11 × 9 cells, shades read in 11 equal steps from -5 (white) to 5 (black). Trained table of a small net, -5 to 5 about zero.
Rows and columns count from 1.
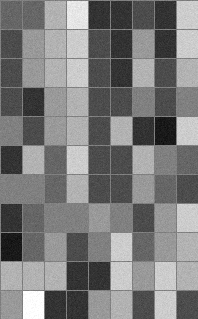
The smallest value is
-5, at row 11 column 2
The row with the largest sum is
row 4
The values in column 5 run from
-1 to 3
